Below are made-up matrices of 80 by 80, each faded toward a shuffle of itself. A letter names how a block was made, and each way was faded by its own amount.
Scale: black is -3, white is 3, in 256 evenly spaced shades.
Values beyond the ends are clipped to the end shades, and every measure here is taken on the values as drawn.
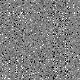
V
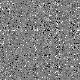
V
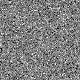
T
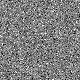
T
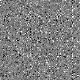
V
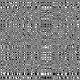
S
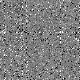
V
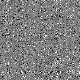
V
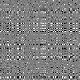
S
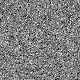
T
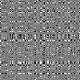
S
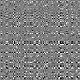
S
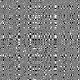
S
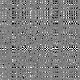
S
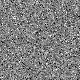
T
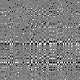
S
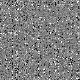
V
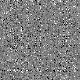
V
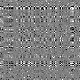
S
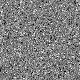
T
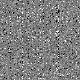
V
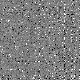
V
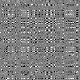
S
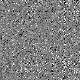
V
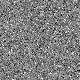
T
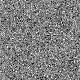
T
